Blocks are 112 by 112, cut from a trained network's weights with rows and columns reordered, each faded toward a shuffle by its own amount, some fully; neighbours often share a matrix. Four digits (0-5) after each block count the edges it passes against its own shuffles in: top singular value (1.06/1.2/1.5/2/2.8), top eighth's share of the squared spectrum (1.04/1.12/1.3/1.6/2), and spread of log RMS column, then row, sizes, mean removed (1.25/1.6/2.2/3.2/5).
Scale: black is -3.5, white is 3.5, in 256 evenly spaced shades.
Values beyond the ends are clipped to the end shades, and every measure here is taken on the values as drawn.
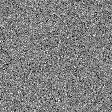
0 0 0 0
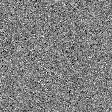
0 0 0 0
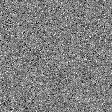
0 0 0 0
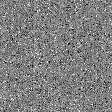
1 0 0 0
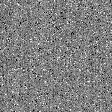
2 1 0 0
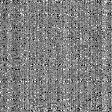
4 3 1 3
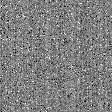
2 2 0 1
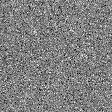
0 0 0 0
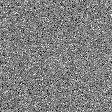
0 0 0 0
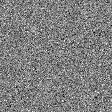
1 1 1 0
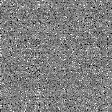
2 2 2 0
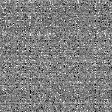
3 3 3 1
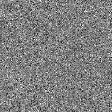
3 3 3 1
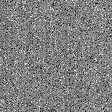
1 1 0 0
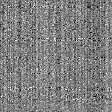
4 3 1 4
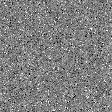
1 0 0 0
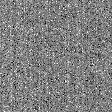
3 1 0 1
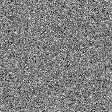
1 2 1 1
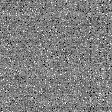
2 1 1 0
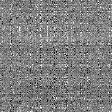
4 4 4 1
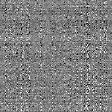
3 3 4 1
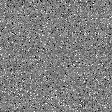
1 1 0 0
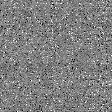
2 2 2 0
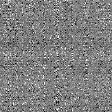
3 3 3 0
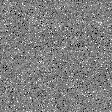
0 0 1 0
